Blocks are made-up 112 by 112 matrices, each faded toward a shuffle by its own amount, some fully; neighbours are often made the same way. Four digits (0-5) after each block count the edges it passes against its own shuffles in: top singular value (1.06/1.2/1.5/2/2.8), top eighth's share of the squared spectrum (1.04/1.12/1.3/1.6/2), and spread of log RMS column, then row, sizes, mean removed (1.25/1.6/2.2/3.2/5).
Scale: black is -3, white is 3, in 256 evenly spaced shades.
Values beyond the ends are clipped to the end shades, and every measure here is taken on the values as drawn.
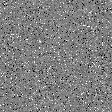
1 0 1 0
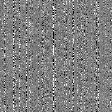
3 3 4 0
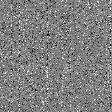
1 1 2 0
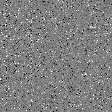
1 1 1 0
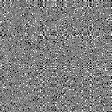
5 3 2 2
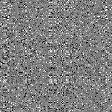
4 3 2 2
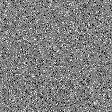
3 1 0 0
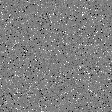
0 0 0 0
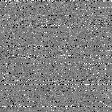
2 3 0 3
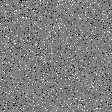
0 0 0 0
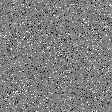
0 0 0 0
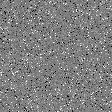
0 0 0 0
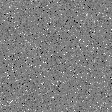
0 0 0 0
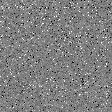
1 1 0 1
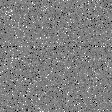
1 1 0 1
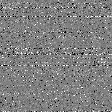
2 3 0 3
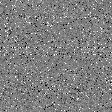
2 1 0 2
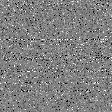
2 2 0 3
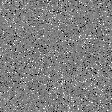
3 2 0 0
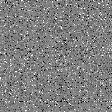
4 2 1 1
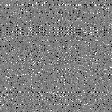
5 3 2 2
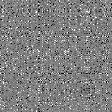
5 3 2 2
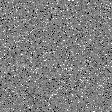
2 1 0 0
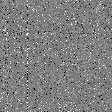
2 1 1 1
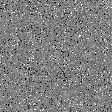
2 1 1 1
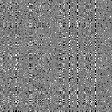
5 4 4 2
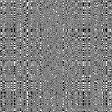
5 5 4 3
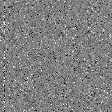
3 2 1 0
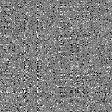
4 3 2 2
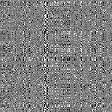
5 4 4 3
